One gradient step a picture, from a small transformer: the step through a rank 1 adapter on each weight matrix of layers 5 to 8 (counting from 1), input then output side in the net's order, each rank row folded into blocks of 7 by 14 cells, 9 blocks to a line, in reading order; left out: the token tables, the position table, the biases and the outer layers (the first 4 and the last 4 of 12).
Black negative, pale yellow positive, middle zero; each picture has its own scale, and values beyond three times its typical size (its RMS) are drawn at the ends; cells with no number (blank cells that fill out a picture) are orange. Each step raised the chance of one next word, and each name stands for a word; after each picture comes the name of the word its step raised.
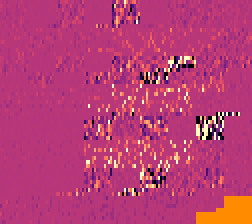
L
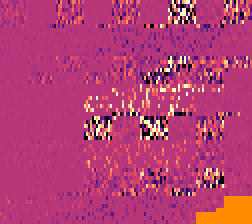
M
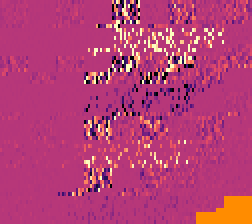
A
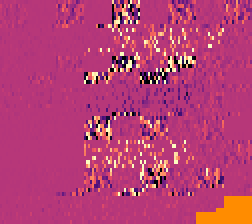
A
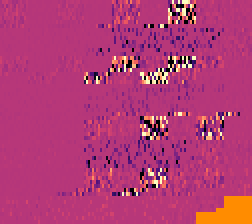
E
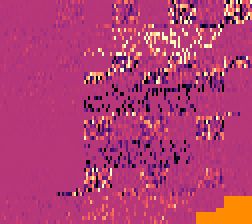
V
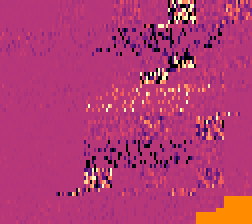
E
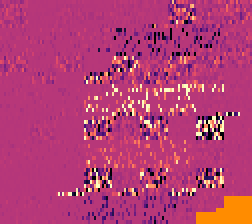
L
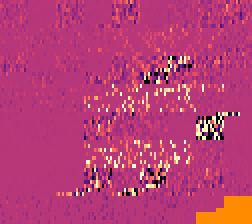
L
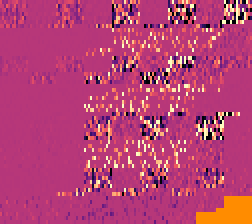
L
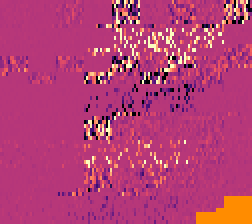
A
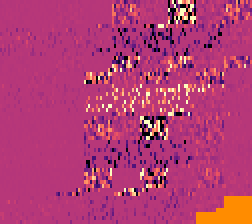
M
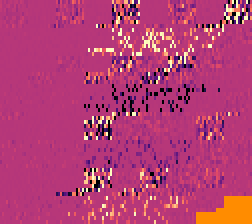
V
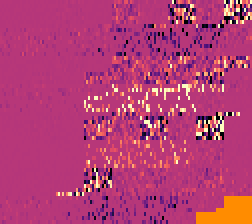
L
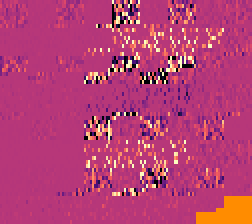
A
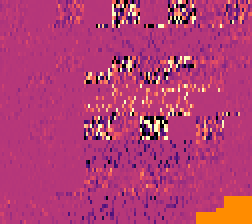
M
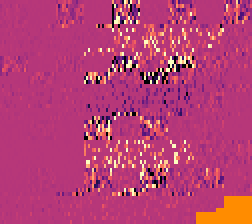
A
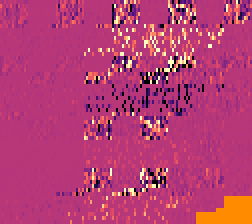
V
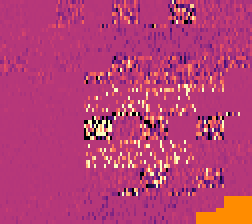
A
